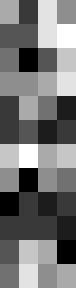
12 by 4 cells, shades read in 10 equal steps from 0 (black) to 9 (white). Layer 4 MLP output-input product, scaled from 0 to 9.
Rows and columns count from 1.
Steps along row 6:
up down up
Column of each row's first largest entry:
3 4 4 4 2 2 2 1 2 1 2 2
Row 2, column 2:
3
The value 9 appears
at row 2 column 4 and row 7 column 2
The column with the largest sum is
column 3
